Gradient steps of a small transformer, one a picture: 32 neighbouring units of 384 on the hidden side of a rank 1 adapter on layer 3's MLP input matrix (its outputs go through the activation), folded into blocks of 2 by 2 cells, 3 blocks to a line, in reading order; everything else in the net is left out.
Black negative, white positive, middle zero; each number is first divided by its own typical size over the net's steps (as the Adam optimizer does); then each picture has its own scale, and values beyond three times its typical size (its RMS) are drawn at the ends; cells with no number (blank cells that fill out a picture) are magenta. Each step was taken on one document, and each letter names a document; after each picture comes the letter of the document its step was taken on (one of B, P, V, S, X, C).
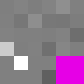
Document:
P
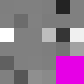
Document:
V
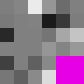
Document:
V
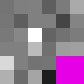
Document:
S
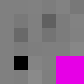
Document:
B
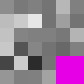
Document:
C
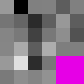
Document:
C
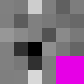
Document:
B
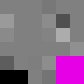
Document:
V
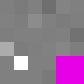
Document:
P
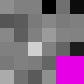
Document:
S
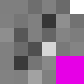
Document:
B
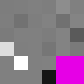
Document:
P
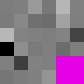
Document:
P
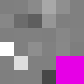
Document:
P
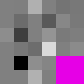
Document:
B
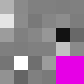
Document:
C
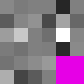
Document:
C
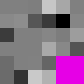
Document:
V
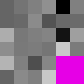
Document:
C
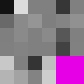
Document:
C
